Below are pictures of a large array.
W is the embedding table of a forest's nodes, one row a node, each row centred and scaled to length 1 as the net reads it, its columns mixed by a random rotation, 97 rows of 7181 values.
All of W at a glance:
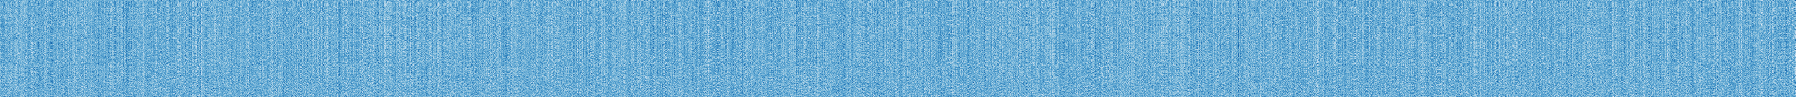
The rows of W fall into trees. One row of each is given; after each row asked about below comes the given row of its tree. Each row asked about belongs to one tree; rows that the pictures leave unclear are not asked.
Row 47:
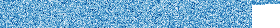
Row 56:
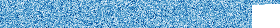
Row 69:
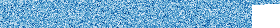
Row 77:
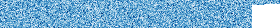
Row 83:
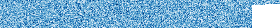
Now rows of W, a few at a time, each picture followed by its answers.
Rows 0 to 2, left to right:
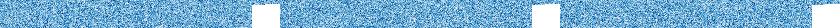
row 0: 83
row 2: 47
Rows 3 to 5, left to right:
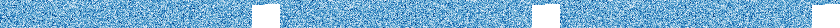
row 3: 47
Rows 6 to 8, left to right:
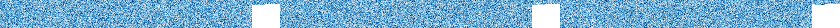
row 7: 56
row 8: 77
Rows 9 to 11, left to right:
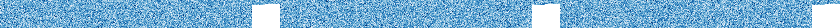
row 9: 47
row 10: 77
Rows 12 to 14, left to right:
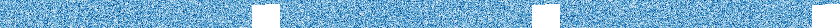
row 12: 83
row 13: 83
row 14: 47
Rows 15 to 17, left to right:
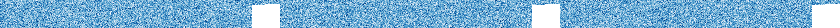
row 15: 69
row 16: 77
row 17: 47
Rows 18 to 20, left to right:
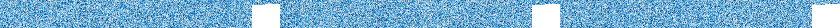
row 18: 47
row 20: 83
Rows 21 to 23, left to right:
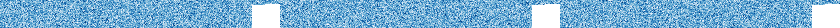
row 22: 69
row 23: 47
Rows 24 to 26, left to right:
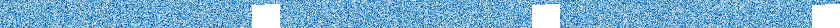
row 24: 83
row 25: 83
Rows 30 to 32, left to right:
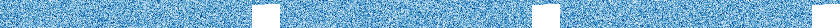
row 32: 47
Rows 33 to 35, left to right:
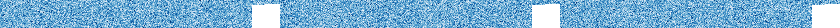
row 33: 56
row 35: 69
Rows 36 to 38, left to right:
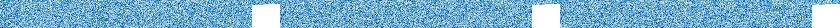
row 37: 56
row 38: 56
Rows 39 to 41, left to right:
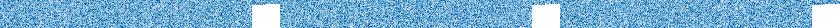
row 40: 83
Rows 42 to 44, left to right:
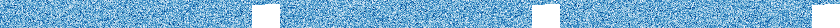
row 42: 47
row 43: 47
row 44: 69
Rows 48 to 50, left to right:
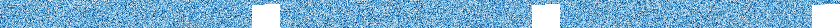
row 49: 83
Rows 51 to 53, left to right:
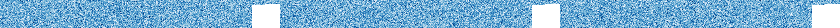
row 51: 83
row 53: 56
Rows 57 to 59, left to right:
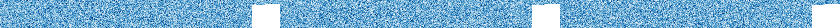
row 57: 83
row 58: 56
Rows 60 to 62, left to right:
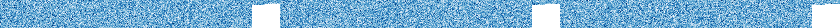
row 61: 47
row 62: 83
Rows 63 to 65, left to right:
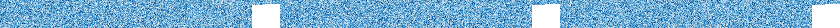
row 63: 56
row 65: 47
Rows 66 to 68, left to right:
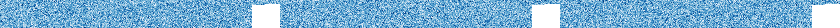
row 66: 77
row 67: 69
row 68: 47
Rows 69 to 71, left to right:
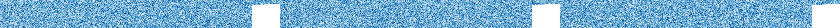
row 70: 47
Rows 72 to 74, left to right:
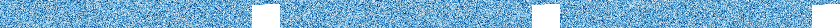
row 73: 69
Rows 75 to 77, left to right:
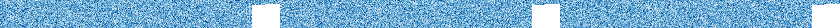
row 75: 69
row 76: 77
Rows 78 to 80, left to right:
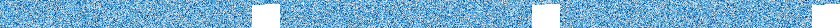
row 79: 56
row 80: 77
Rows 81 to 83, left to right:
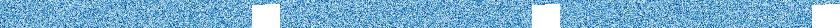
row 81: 47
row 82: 77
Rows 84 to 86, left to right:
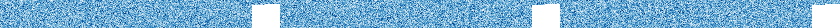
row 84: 69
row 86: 83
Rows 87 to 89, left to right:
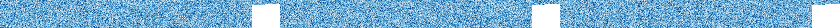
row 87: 47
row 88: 69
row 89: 83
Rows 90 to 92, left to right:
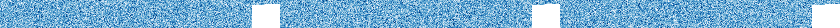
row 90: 56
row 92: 83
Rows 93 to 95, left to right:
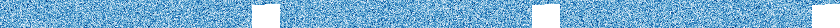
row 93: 77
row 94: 47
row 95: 69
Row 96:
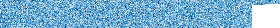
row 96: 47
